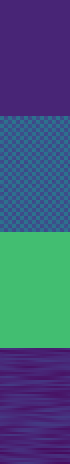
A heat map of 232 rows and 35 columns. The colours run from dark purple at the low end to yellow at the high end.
The table splits into 4 rows of 1 panel. Panel 1,1: very low, flat. Panel 2,1: low, checkered. Panel 3,1: high, flat. Panel 4,1: very low, streaked across, faint in contrast.
